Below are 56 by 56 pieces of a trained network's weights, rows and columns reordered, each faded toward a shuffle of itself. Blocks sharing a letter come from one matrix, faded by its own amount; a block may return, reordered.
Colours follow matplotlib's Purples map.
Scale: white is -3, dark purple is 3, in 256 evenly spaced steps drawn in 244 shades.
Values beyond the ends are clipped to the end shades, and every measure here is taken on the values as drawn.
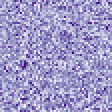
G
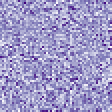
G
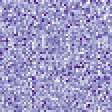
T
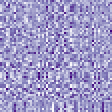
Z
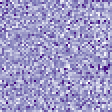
T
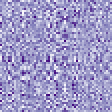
Z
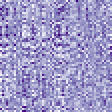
Z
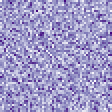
G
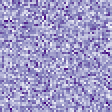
G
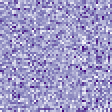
T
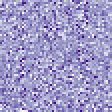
T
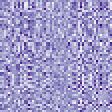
Z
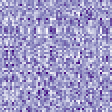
Z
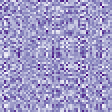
Z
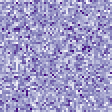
T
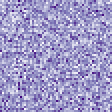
G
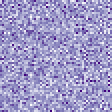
T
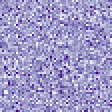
T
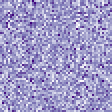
G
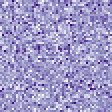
T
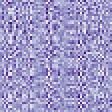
Z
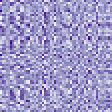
Z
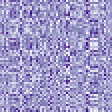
Z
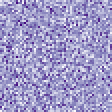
G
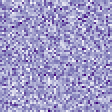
G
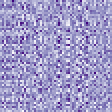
Z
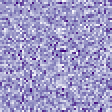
T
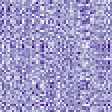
Z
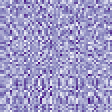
Z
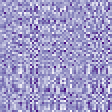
Z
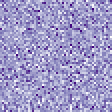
T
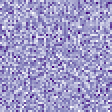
G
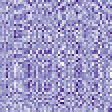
Z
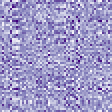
Z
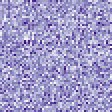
G
